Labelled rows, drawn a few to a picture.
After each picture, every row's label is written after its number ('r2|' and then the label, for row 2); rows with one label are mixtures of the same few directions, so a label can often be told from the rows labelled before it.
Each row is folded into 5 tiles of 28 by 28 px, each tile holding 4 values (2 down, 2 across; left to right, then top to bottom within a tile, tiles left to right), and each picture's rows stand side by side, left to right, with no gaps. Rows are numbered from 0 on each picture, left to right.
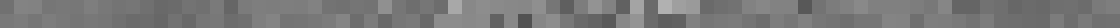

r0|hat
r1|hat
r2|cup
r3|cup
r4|hat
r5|cup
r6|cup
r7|cup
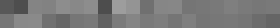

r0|cup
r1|hat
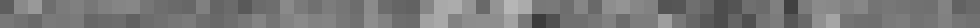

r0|hat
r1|hat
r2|hat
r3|hat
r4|cup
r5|hat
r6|cup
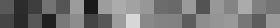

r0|hat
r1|hat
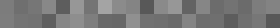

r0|hat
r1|hat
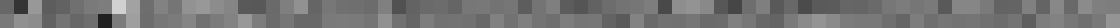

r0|cup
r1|cup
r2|cup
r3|cup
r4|cup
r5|hat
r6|cup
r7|hat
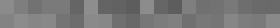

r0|hat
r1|hat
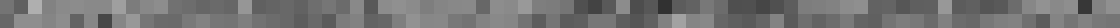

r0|cup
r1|cup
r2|hat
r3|hat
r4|hat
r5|cup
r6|cup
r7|cup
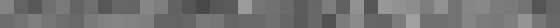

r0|hat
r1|cup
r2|hat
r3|cup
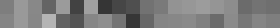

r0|hat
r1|cup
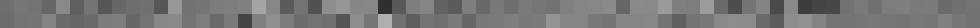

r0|hat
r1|cup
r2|cup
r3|hat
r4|hat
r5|hat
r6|cup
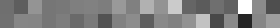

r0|cup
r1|cup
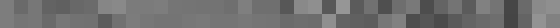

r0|cup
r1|cup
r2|hat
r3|hat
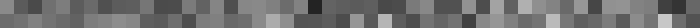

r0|hat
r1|hat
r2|cup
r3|hat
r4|cup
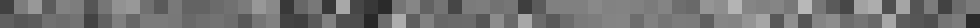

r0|hat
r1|cup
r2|hat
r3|cup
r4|cup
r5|cup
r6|hat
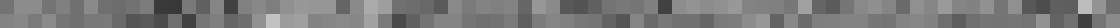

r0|hat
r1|hat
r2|hat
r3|cup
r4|cup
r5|cup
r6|hat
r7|cup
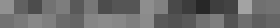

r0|hat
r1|cup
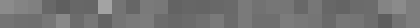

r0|cup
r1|cup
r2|cup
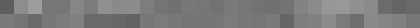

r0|hat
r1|hat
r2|cup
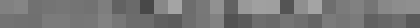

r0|cup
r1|hat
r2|hat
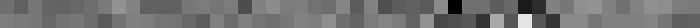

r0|cup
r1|cup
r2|hat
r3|cup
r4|hat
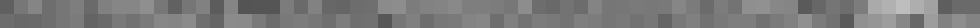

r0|hat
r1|hat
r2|cup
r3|cup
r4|cup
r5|cup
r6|cup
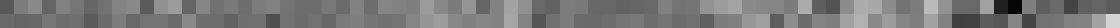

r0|hat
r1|hat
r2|hat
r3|hat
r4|cup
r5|cup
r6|hat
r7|hat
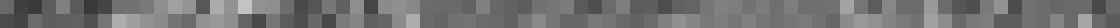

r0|hat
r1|hat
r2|hat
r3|hat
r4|hat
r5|hat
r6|hat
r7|cup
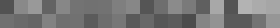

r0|hat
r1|hat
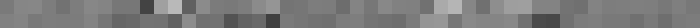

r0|hat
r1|hat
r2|hat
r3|hat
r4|cup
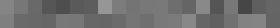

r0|cup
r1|hat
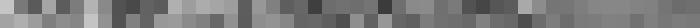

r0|hat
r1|cup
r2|cup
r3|cup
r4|cup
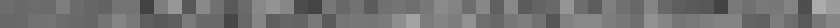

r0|hat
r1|hat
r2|hat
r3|hat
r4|hat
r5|cup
